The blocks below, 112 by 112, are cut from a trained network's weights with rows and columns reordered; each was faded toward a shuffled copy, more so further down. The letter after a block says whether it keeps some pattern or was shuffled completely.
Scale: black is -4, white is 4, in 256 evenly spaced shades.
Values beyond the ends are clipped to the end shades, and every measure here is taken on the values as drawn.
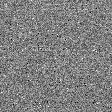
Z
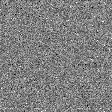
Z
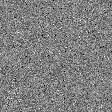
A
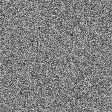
Z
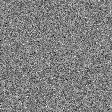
A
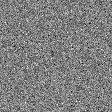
A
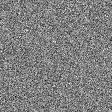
A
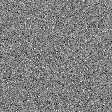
Z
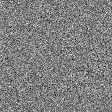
Z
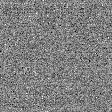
Z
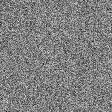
Z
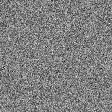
Z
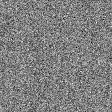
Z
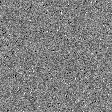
A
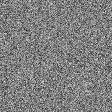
Z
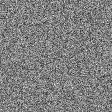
A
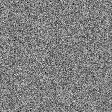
Z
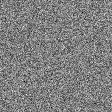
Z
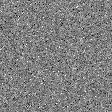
Z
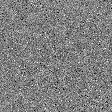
Z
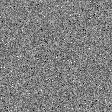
A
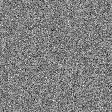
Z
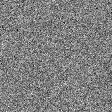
A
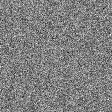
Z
